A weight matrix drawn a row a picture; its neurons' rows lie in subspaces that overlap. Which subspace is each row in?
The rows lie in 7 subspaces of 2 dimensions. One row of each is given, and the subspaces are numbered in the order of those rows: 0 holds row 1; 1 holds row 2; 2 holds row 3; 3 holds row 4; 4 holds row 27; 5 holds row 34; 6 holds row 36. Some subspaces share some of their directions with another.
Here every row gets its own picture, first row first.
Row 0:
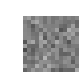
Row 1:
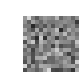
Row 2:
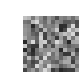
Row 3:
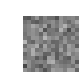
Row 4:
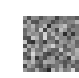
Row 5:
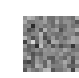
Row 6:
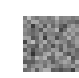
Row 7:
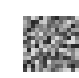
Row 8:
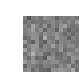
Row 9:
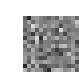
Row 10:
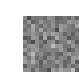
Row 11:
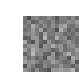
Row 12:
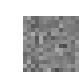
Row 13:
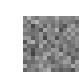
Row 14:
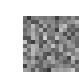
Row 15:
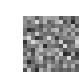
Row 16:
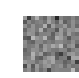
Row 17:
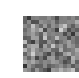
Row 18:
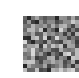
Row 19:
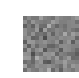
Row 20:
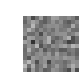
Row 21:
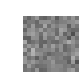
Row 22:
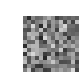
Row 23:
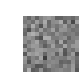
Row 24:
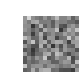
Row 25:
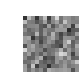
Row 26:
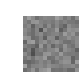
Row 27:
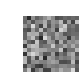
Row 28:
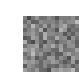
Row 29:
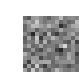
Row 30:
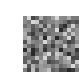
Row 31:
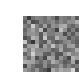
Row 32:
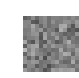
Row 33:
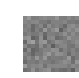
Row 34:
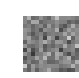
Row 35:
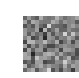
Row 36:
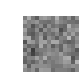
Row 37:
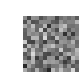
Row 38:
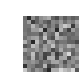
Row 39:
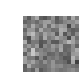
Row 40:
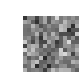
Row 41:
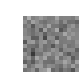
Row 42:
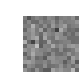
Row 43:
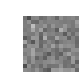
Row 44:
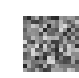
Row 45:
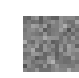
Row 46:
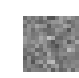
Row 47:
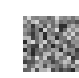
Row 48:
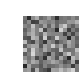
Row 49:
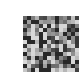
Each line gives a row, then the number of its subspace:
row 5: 5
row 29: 0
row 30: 5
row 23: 4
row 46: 2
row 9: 0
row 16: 1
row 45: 2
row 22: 4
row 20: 5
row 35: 3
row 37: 3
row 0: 1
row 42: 5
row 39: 6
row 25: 1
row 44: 2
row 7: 5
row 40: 1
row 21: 6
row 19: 3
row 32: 1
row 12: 0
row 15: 4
